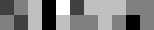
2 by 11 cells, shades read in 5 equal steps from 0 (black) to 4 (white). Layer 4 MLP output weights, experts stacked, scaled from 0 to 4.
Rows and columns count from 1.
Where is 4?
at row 1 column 5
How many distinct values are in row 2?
4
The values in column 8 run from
3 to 3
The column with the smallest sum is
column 4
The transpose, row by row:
1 2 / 2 1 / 3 3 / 0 0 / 4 3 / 1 2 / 3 2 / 3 3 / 3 2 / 2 0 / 2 2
